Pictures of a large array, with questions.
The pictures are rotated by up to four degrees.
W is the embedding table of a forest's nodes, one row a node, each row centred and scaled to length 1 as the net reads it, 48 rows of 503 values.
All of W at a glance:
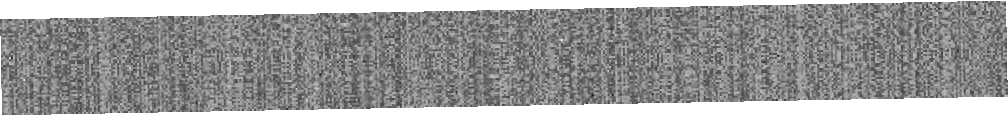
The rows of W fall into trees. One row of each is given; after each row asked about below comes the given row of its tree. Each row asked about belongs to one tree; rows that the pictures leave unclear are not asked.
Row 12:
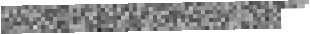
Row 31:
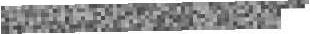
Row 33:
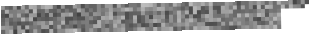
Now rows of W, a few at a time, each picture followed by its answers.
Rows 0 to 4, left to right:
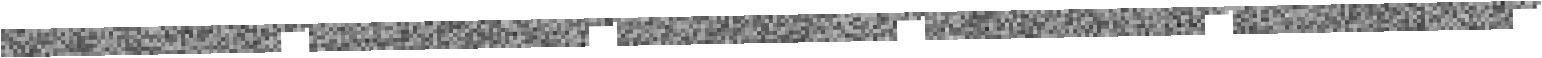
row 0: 33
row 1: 31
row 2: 31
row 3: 12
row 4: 31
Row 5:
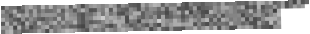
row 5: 33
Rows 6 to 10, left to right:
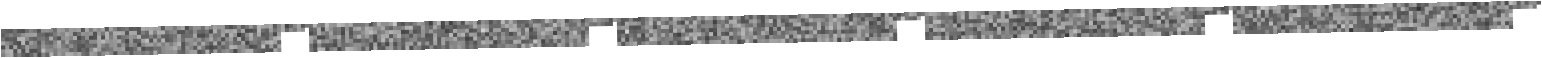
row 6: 33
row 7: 31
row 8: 12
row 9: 31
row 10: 33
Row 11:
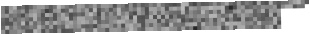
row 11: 12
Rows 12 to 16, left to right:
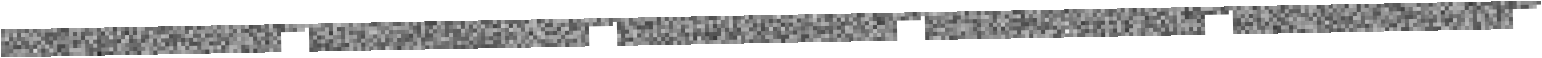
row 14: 31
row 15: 31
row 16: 12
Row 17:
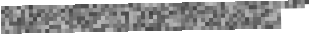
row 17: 33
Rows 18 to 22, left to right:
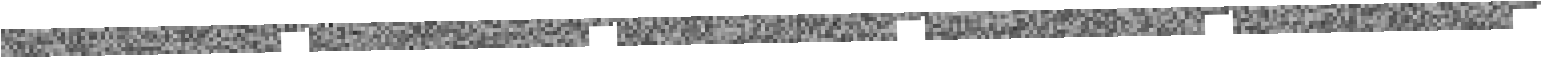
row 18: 33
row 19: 31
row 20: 33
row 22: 31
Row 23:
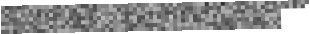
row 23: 33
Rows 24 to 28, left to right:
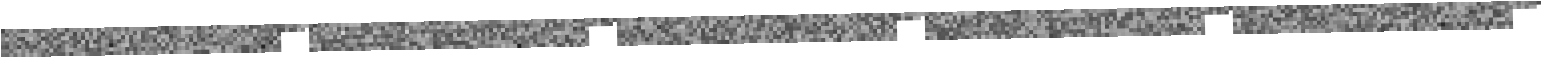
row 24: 12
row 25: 33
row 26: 12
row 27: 33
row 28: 33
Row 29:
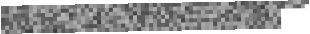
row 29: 12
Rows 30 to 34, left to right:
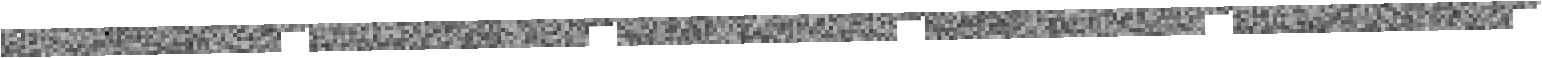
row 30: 31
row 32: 33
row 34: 31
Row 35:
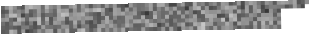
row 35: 31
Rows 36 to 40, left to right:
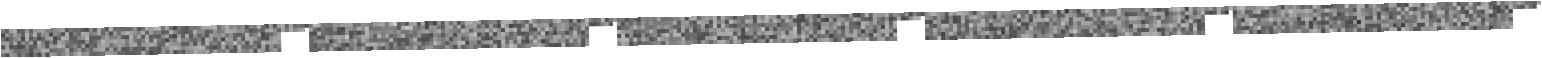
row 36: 33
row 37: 31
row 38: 33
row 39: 31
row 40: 31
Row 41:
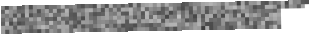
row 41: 33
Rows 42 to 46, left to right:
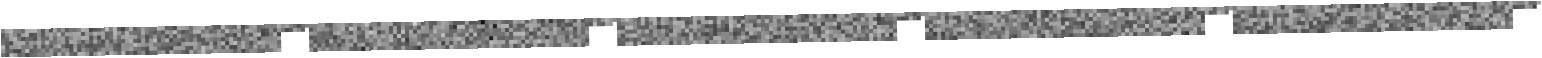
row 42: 31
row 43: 12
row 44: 31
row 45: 31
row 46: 31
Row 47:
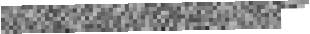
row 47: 12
